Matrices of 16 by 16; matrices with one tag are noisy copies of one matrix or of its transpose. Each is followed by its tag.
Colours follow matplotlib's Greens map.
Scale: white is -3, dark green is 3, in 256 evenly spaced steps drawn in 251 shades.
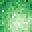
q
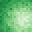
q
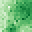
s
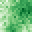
s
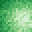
q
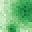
s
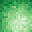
q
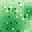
s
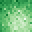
q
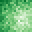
q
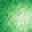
q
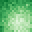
q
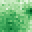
s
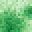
s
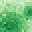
s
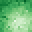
q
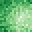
q
